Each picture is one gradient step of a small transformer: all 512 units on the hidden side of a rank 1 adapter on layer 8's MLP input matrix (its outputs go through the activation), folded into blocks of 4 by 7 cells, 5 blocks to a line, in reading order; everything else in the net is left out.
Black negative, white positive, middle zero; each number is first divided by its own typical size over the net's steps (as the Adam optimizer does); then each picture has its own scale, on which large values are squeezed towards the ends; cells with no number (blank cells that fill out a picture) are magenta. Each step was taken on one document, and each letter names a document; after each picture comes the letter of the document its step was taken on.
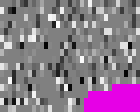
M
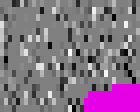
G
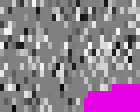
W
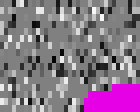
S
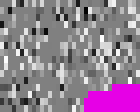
W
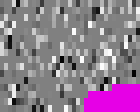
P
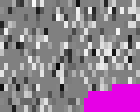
W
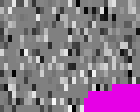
G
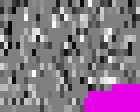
M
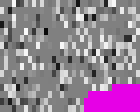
W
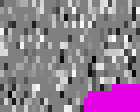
S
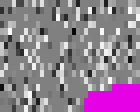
W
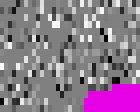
M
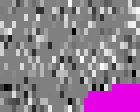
P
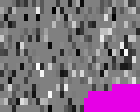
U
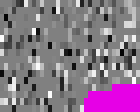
U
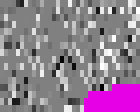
P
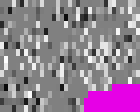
W
